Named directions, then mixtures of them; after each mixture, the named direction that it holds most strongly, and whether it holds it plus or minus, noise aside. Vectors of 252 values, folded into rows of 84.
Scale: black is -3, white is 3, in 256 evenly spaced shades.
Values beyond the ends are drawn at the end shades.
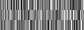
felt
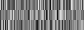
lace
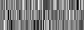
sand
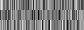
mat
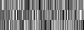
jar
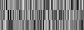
sand, plus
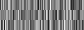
lace, minus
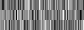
jar, minus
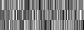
jar, plus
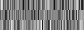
mat, plus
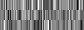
sand, plus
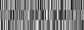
lace, minus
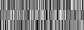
lace, plus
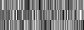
jar, plus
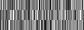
lace, plus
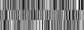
sand, minus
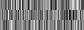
felt, minus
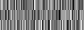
mat, plus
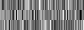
jar, minus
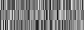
lace, plus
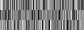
mat, plus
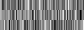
jar, minus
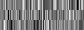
sand, plus
